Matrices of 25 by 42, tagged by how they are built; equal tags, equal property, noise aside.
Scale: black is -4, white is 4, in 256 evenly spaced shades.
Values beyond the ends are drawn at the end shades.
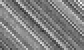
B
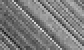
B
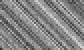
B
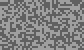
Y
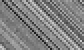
B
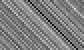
B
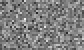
Y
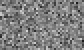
Y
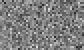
Y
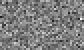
Y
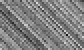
B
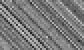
B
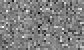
Y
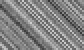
B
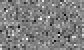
Y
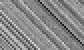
B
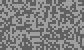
Y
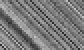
B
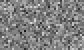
Y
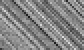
B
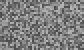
Y
